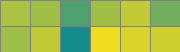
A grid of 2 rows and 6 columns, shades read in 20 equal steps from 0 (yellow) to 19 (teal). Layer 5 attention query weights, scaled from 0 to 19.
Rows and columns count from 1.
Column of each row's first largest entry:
3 3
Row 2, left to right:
7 4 19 0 2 3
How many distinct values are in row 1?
5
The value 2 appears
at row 2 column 5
